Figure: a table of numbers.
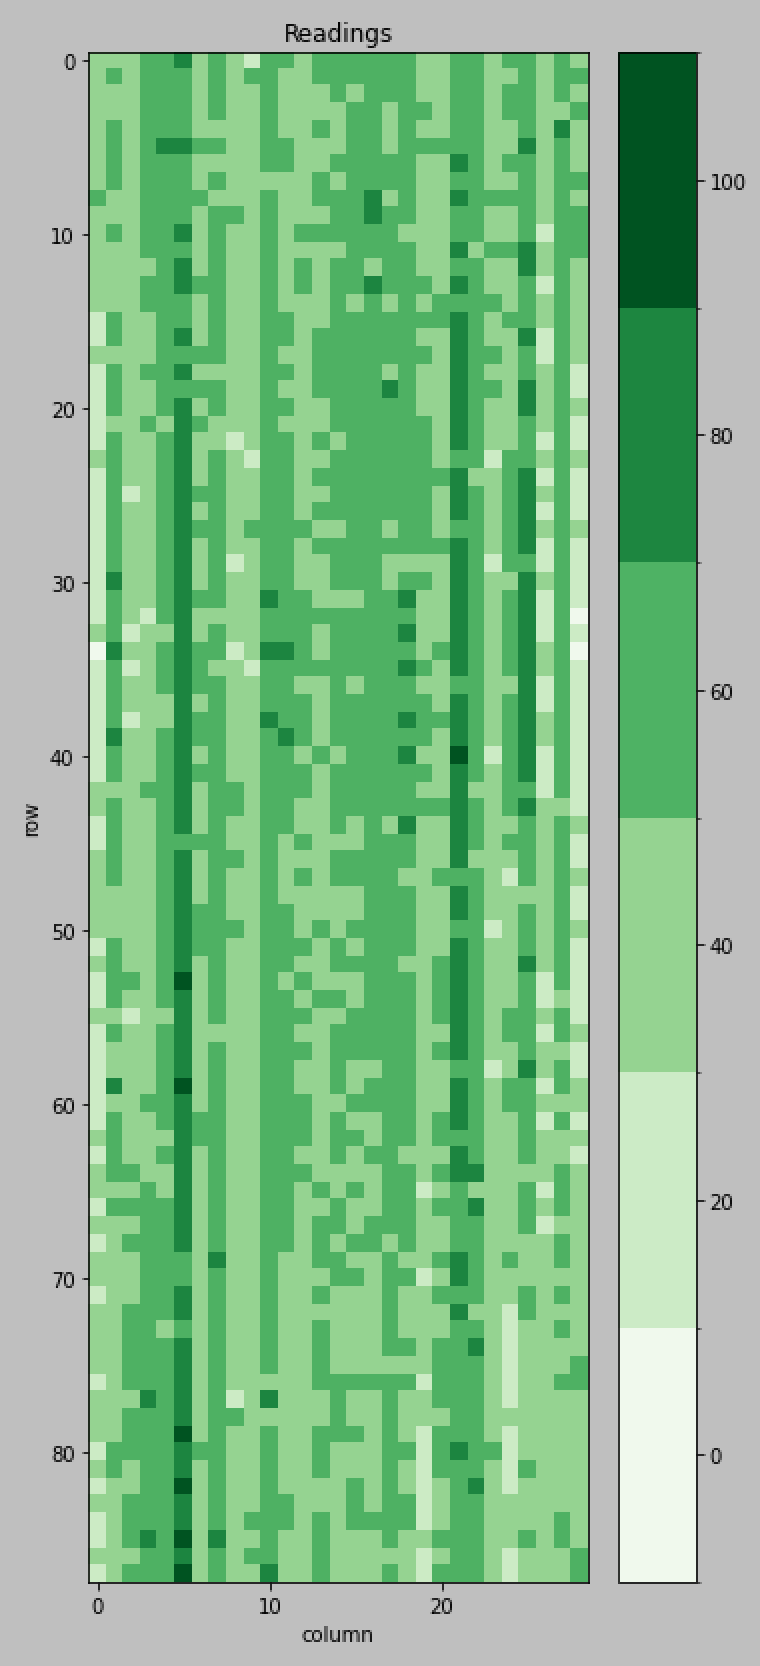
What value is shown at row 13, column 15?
60
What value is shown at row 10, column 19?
40
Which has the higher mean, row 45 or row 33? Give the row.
33
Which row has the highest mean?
39
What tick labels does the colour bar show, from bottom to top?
0, 20, 40, 60, 80, 100
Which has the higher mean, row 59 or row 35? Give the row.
35
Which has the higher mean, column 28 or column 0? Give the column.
28
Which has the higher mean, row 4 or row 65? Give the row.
4
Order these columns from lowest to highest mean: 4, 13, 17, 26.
26, 13, 17, 4
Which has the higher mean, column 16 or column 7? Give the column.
7
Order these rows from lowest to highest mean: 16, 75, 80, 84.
75, 80, 84, 16
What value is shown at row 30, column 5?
80
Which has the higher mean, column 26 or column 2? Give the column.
2
